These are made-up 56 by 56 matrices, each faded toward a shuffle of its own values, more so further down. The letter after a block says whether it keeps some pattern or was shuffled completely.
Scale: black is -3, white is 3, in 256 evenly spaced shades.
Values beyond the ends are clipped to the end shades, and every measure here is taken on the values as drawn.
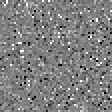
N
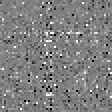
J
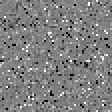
N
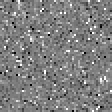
N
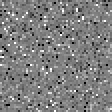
N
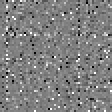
J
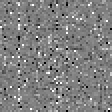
J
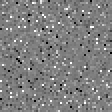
N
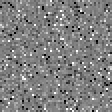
N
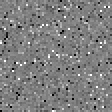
N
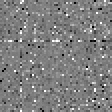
J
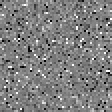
N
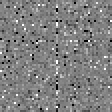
J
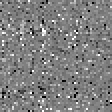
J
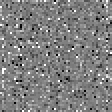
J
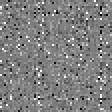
J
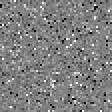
N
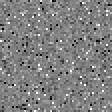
N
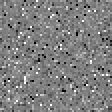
N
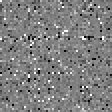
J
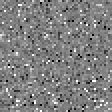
N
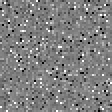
N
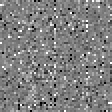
J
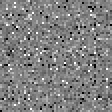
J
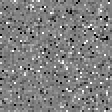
N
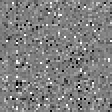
J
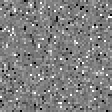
N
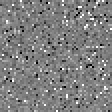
N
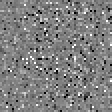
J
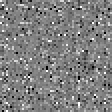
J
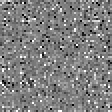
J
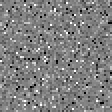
N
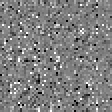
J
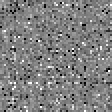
J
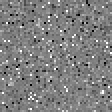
N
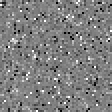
N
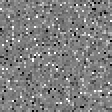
N
